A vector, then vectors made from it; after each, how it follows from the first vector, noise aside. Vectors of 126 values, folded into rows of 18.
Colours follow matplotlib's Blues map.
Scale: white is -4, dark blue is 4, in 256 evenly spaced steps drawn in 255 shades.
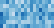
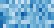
copied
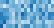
copied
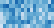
negated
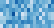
negated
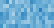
shrunk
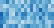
copied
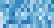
negated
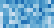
sign-scrambled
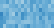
shrunk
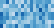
copied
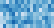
negated
